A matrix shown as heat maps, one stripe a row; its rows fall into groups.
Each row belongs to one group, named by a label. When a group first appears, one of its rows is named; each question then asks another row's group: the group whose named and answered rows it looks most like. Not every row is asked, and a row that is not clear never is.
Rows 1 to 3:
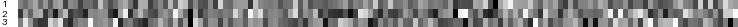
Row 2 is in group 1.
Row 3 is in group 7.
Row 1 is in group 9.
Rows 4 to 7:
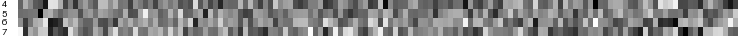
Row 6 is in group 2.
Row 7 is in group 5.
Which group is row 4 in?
7
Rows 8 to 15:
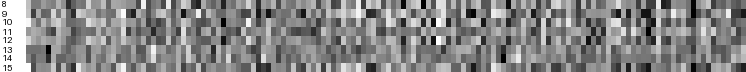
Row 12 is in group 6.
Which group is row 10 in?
6
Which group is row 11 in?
7
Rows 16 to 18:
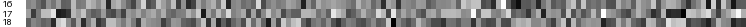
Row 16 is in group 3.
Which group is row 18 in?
7
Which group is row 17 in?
2
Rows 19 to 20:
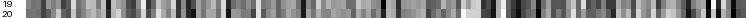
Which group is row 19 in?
3
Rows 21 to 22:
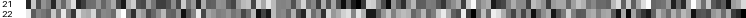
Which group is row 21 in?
1
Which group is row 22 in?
5
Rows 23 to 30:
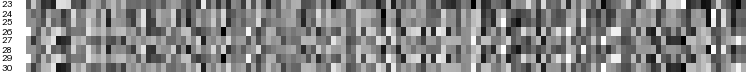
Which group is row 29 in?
6
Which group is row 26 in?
6
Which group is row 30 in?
2
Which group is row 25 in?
3
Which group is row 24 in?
3
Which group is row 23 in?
7
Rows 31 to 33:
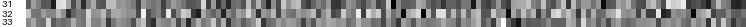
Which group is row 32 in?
6
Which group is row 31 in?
7
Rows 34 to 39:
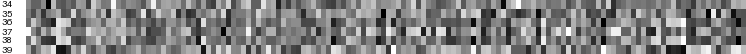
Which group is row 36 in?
7
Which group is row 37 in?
6
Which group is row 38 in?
7
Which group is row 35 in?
3
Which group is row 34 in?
9
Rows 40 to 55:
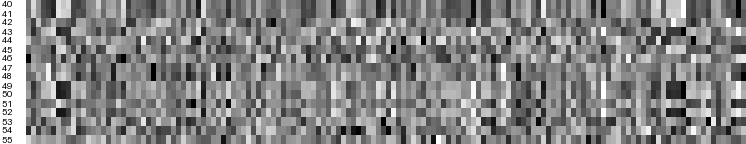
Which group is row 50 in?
2
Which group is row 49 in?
2
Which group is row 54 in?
1
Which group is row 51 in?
3
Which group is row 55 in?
6
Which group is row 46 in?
1
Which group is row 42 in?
5
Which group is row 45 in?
7
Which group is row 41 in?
7
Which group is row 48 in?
3
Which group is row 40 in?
7
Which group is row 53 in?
3
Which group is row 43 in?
2
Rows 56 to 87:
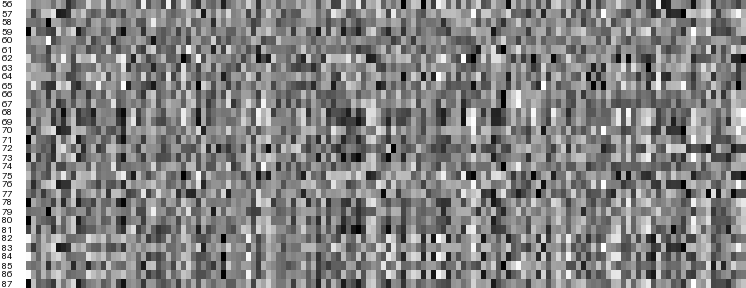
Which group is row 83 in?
2
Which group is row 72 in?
7
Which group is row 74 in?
9
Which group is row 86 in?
6
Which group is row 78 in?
1
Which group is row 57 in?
2
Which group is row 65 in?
7
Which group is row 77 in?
3
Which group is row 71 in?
1
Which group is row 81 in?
1
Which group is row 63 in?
7
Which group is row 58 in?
9
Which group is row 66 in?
9
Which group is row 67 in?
9
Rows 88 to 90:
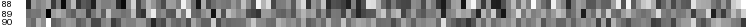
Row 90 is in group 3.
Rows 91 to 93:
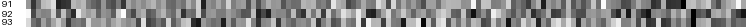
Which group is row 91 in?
2
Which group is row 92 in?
5
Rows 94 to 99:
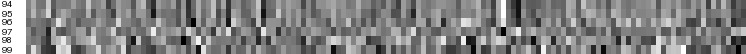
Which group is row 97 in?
9
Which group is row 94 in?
3
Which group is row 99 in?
7
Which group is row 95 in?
3
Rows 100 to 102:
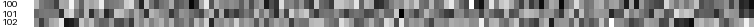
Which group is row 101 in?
7
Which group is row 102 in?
2
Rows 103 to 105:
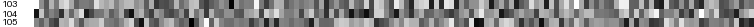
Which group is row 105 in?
5
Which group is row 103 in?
6
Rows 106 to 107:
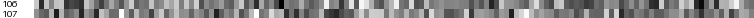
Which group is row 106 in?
5
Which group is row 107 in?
9
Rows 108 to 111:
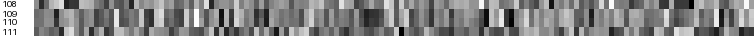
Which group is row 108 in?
2
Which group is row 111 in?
7
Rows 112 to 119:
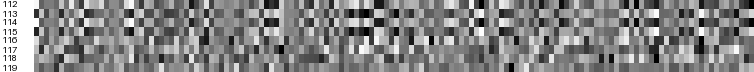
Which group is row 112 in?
5
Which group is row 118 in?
7
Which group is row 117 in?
5
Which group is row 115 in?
1
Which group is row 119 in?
9
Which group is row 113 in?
1
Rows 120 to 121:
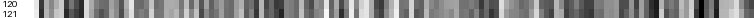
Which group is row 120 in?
5
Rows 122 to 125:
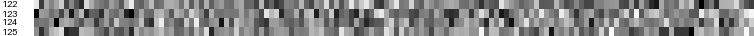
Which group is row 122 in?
5
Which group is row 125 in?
2
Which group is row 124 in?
9
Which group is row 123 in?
1
